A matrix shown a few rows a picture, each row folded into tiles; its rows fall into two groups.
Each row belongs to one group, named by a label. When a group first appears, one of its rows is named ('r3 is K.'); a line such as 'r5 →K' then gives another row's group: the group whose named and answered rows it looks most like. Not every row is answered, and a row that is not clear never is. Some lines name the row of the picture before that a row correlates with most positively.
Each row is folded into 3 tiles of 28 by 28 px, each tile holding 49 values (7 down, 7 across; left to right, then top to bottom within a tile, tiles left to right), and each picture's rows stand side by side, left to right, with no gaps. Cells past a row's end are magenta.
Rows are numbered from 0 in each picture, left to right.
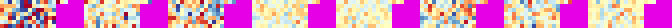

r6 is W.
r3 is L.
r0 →W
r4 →W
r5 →L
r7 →W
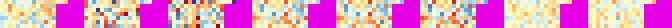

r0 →L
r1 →W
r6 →L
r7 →W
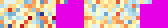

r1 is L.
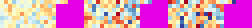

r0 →L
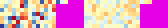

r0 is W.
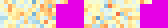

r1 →W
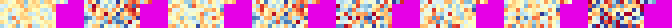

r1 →L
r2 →W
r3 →L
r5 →W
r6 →W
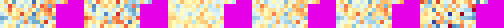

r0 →L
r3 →L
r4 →L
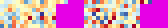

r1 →W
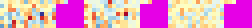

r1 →W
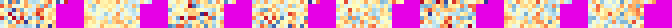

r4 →W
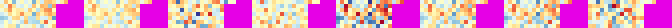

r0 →L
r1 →L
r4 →L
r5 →L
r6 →L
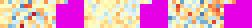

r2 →L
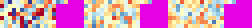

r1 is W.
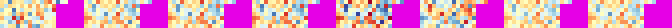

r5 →L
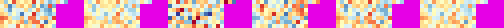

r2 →W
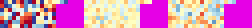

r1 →W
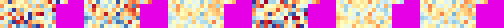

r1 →L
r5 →L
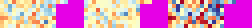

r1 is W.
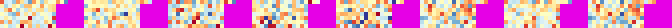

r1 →W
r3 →W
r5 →L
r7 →L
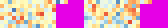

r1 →L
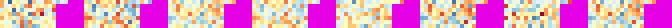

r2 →L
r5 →L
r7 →L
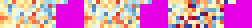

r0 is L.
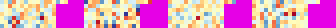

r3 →W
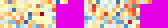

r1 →L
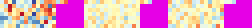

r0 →L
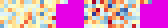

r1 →W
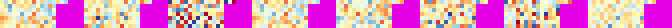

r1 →W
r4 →L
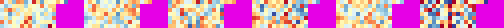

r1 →L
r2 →W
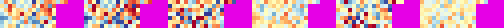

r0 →L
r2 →W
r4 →W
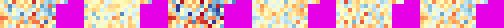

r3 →L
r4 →W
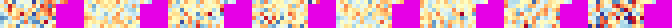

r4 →L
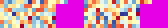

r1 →W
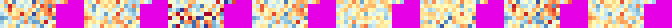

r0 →L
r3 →L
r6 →L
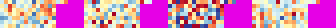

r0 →L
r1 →W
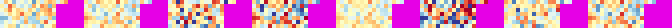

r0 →L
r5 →L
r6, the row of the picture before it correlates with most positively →2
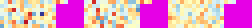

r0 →W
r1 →W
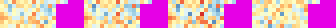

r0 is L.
